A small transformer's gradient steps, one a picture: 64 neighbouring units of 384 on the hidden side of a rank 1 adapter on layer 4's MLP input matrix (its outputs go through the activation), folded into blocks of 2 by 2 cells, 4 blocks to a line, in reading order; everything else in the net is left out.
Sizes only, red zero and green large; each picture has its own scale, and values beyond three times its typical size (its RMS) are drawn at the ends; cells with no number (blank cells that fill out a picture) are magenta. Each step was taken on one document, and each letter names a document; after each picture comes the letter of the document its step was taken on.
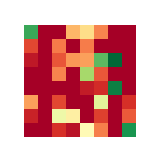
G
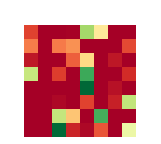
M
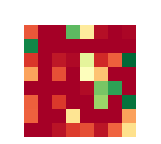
G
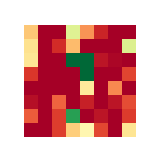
M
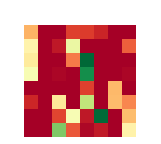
M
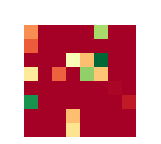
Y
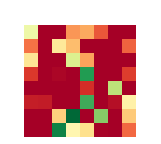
M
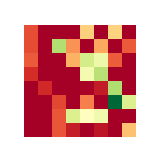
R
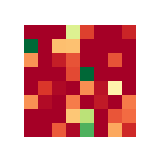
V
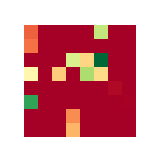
Y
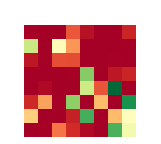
V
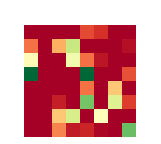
M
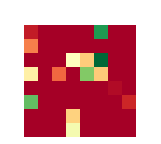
Y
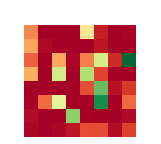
G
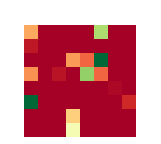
Y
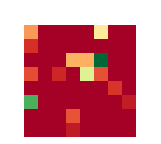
Y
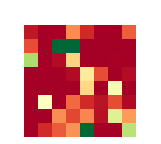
V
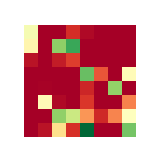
V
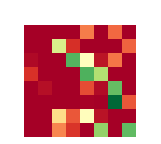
R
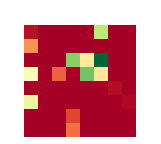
Y
